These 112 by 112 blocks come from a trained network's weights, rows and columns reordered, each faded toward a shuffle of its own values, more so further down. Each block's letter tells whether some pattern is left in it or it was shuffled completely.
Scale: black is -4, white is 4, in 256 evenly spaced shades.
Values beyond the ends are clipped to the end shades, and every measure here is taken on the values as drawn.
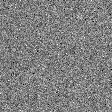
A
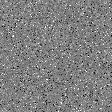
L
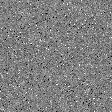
L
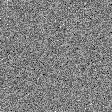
L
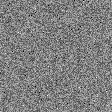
L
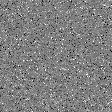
L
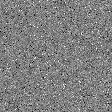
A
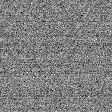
A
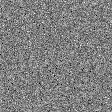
L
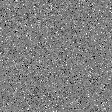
L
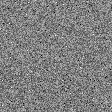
L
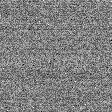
A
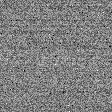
A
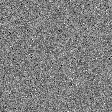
L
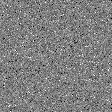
L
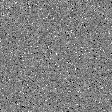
A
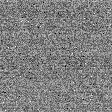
A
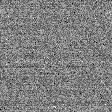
A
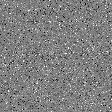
A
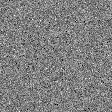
L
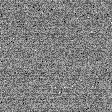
A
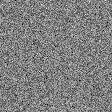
L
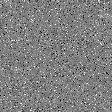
A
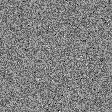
L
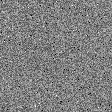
L
